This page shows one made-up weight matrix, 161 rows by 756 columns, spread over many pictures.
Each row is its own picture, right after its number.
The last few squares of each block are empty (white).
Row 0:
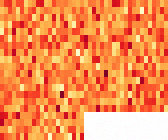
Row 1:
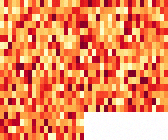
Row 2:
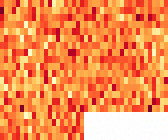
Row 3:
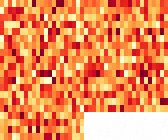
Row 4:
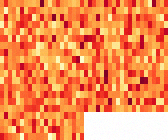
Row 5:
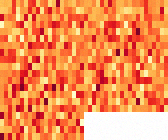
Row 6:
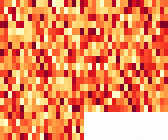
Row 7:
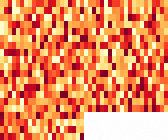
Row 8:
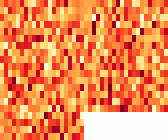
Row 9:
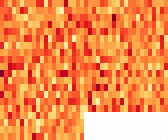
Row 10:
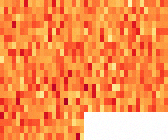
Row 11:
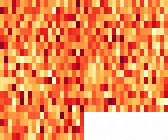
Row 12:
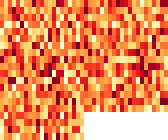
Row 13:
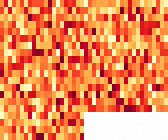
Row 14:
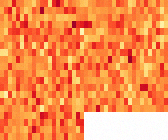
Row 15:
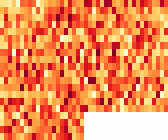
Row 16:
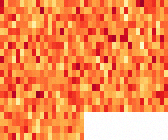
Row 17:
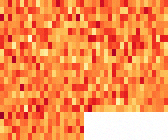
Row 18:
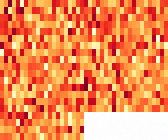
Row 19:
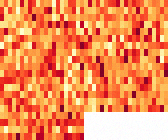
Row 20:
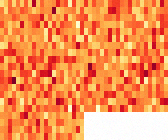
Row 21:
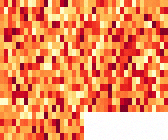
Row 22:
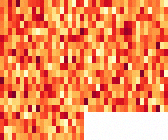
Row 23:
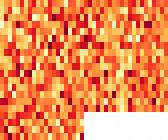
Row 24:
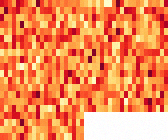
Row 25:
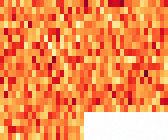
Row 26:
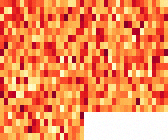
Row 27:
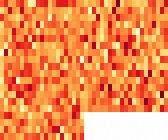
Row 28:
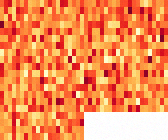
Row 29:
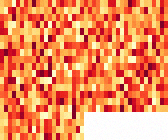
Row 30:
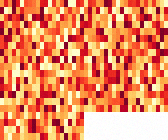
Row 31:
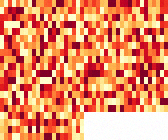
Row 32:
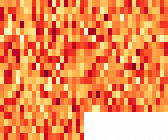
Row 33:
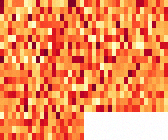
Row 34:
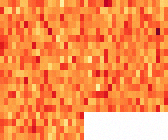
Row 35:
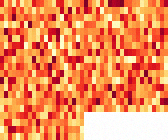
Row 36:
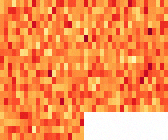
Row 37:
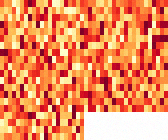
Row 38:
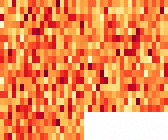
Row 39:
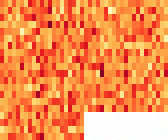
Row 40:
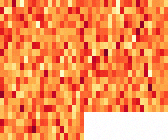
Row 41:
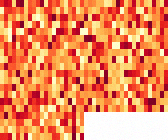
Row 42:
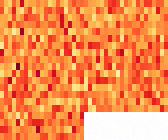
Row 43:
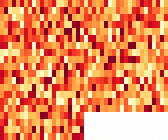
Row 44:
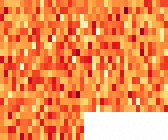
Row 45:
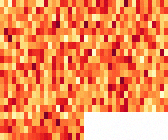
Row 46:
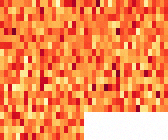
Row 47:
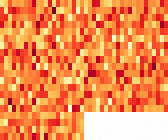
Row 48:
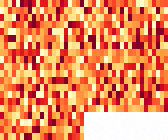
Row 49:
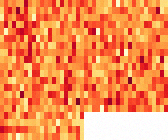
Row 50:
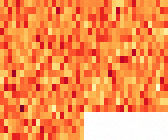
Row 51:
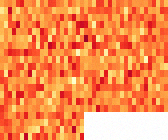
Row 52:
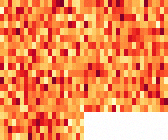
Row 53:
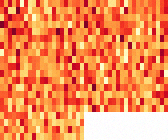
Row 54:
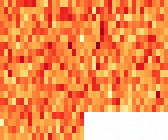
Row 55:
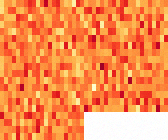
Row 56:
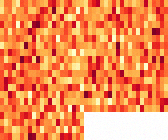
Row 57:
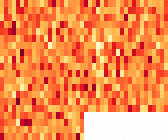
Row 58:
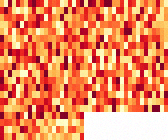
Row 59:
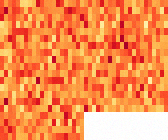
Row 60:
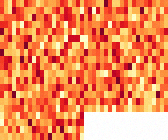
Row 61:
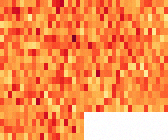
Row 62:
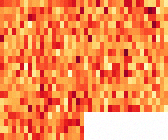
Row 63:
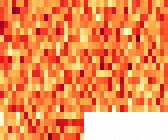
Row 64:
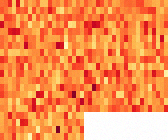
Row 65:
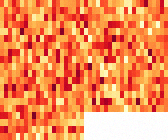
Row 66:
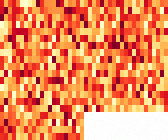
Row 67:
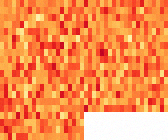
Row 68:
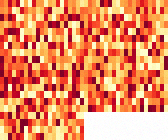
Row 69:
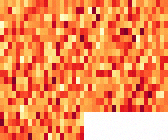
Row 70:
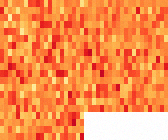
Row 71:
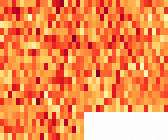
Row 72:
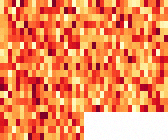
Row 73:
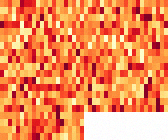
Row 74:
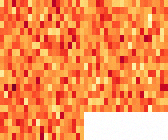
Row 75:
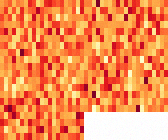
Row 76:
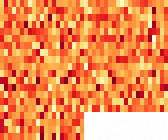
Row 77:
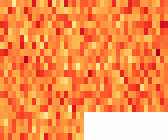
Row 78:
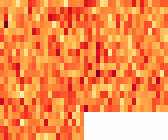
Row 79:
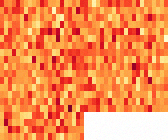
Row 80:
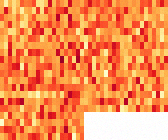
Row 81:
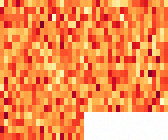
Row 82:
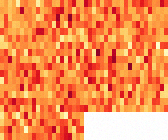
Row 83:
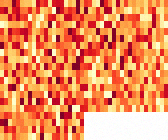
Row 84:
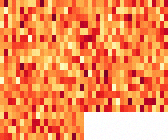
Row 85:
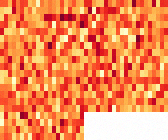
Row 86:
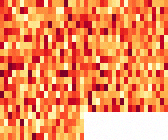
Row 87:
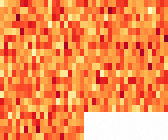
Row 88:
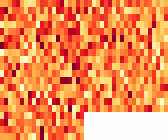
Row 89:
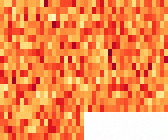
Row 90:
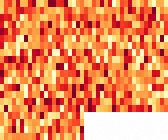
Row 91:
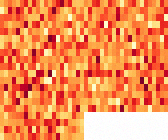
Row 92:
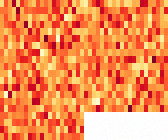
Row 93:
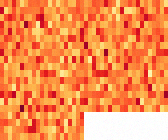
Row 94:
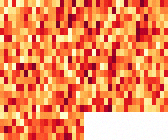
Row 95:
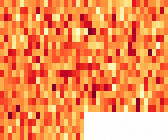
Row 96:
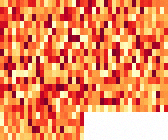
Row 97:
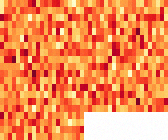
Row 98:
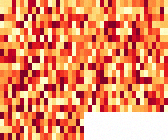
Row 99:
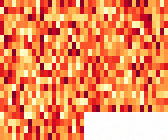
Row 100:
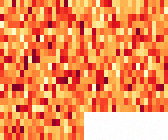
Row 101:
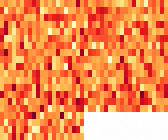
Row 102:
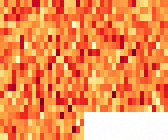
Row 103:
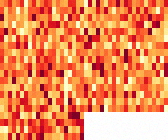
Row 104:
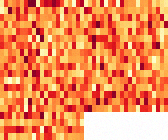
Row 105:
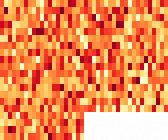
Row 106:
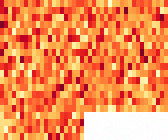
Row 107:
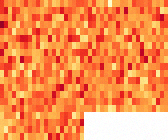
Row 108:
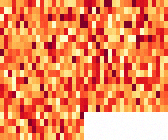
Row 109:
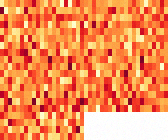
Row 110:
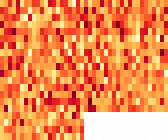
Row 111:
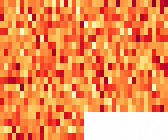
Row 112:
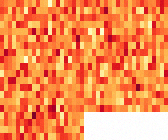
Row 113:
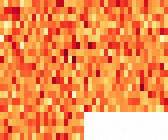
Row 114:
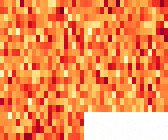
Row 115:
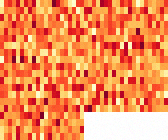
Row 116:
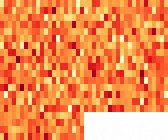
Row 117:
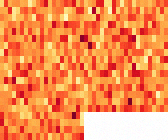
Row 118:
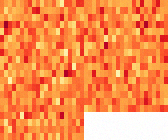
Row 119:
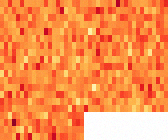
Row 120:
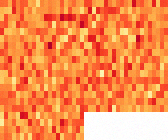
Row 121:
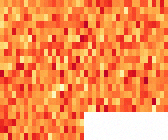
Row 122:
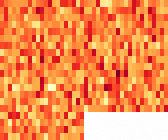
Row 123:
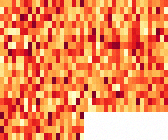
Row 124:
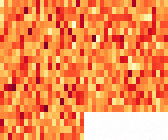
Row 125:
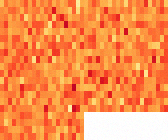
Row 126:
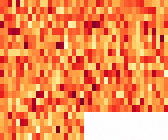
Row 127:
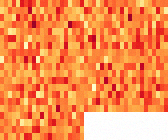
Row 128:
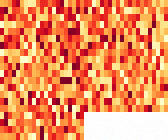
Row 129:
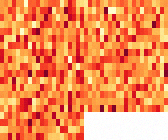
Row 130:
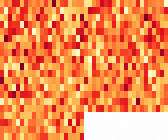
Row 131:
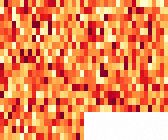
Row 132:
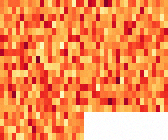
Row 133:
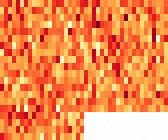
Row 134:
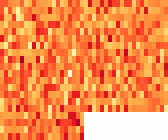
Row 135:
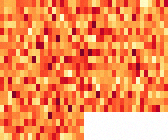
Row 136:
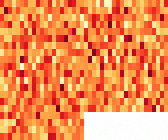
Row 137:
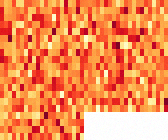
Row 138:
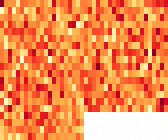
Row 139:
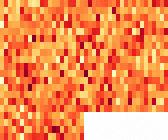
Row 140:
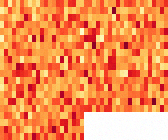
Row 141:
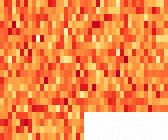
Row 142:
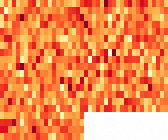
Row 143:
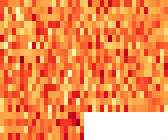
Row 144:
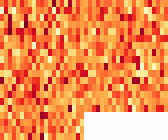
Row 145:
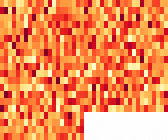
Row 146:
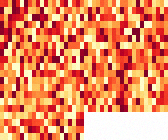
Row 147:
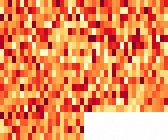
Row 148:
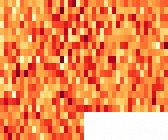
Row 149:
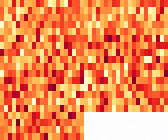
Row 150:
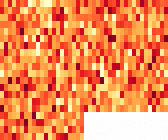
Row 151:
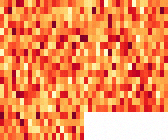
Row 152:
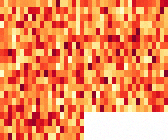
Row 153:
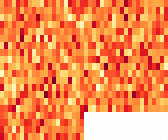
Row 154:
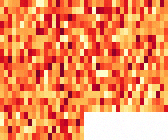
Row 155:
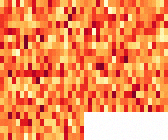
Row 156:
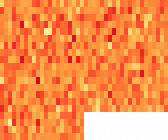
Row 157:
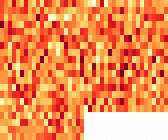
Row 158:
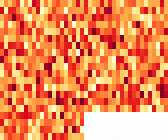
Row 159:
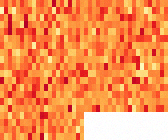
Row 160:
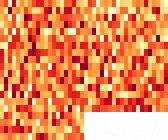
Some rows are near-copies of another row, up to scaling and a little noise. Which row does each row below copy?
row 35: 25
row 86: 9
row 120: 85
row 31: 3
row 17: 147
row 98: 5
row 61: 71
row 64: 126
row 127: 48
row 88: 128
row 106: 107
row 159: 144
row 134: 143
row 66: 59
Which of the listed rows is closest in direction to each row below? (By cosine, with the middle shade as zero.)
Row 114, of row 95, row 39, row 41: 41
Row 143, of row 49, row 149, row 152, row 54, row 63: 149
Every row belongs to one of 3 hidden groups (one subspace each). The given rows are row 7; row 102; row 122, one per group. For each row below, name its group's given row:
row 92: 102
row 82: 7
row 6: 102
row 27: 7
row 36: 102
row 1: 7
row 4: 7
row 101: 102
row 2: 102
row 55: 122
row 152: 122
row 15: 7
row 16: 122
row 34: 7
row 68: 122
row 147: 122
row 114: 122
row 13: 122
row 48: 122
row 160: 122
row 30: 7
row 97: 122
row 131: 122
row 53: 122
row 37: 102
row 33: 122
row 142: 7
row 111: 122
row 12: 102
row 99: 102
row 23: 7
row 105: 7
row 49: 122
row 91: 102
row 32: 102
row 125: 102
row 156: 102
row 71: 102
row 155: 122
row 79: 102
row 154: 7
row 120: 7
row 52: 102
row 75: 122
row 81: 102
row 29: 102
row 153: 122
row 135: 102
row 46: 122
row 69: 7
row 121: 7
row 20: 102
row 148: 7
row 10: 122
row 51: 7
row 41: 7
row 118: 102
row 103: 122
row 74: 102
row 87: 122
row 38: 122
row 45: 7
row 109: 102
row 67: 7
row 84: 7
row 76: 102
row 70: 122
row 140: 7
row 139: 7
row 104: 122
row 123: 122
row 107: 7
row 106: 7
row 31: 102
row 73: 102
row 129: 122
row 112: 122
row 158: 102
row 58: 7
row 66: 102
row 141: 122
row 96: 7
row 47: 102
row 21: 7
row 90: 122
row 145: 102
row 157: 7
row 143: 122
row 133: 122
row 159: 102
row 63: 7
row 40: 7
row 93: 7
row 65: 122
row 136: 7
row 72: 102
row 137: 7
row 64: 122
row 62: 122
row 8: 7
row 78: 7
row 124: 102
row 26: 7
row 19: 122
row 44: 7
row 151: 7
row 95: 122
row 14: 102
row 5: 122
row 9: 122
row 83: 102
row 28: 122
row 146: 7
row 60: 7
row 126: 122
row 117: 7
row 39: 122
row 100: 122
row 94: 7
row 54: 7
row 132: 7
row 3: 102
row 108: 7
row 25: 102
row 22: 7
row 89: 7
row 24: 7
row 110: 122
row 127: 122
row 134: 122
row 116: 102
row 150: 122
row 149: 122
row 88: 102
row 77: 102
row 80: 7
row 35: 102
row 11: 102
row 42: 122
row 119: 122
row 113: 102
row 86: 122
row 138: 102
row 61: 102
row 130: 7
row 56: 102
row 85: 7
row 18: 122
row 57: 122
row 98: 122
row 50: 102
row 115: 122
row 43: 102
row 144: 102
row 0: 7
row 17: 122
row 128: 102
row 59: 102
